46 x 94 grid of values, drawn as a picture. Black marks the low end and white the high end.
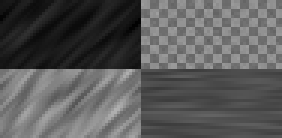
The table splits into 2 rows of 2 panels. Panel 1,1: very low, slanting up to the right, faint in contrast. Panel 1,2: middling, checkered. Panel 2,1: middling, slanting up to the right. Panel 2,2: low, streaked across, faint in contrast.
